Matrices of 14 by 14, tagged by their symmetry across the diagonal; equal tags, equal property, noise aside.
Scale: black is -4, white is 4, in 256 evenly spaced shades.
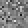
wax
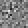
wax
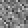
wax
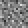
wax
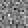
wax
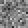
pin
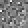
pin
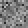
pin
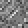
pin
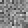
pin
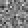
wax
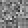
wax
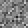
pin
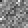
pin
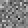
pin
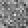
pin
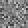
wax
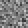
wax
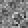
pin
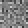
wax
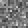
pin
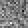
wax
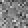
wax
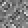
pin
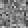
wax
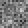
pin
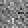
wax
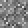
pin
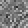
pin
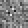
wax
